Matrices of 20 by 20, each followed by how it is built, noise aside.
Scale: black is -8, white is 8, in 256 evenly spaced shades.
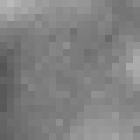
smooth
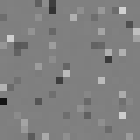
sparse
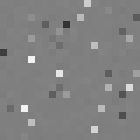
sparse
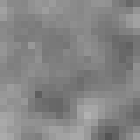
smooth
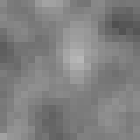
smooth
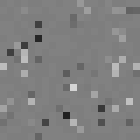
sparse
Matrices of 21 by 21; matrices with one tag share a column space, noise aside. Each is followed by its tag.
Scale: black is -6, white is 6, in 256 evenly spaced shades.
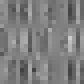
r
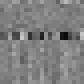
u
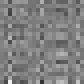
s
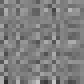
s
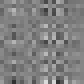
s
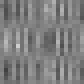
r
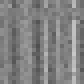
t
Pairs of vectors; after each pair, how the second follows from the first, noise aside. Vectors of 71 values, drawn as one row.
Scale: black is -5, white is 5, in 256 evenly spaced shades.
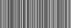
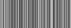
shuffled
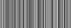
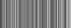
wrapped around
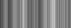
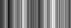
scaled up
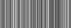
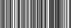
scaled up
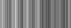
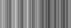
copied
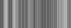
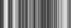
scaled up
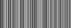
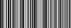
scaled up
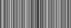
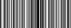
scaled up
